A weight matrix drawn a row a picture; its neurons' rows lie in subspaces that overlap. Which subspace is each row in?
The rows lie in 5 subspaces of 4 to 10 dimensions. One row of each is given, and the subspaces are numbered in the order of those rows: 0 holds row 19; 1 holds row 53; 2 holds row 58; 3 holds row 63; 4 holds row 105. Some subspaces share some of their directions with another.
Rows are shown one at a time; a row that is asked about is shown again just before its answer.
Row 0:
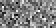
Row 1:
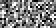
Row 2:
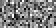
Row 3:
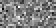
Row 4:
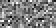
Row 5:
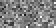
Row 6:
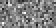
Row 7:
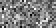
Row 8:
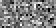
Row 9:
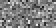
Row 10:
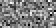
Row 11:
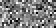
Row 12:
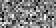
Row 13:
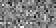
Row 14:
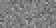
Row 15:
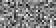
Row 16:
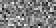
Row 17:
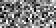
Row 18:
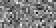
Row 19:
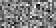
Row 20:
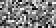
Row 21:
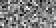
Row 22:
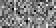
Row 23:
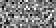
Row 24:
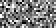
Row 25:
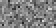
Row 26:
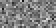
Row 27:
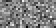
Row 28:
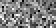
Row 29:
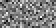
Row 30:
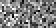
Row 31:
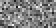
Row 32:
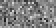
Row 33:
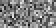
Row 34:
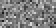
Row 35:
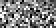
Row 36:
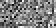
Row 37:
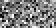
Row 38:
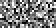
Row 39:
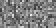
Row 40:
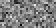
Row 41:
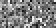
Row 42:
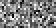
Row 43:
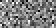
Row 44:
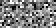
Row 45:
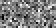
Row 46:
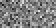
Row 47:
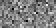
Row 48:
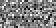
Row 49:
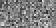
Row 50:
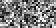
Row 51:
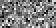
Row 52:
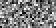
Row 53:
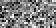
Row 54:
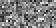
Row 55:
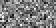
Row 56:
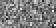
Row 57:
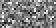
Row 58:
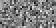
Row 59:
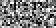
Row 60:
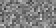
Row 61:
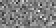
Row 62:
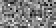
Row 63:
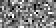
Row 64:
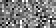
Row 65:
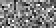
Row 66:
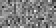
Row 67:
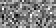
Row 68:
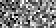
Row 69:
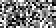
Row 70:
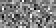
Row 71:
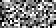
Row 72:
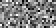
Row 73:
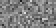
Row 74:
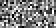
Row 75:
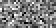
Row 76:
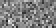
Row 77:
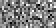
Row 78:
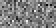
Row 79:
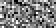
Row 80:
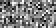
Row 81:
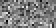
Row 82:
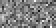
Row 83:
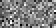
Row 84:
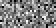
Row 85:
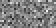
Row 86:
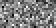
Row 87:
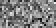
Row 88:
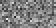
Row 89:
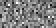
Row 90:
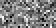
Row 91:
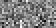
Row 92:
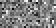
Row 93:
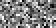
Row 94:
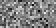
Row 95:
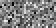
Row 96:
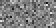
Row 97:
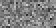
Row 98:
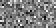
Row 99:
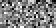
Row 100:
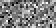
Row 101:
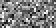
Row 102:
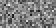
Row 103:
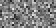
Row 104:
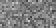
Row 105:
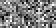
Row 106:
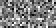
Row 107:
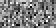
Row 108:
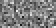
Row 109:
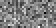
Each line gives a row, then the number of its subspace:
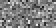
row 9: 4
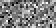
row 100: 2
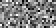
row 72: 4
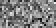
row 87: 2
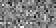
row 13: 3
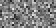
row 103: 0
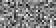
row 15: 4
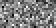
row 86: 3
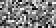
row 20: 2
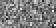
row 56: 2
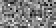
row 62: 0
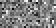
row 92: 4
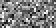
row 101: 3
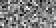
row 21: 2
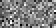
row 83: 0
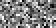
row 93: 4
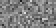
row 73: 2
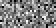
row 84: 3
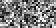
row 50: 4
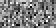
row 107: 2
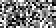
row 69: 2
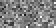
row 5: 4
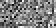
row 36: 2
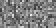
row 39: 3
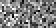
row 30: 1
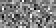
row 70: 4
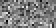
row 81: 2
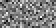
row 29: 1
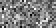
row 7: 4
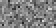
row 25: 2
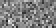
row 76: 2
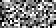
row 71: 0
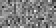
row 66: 3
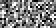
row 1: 4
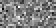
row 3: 2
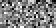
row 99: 3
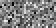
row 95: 2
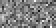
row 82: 4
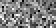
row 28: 4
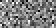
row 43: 1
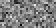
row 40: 0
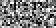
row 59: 0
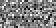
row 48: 1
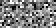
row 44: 0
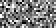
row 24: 0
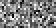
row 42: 1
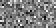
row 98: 3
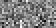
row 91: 4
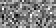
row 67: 4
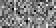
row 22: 3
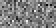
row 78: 0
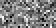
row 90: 4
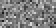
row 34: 2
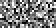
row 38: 0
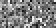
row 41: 2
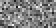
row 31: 2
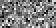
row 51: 3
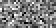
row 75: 1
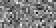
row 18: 0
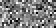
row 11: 0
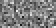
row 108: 0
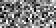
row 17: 3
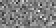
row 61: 1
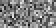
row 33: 4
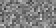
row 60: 2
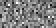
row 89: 0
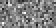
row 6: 2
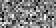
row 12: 3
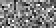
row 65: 0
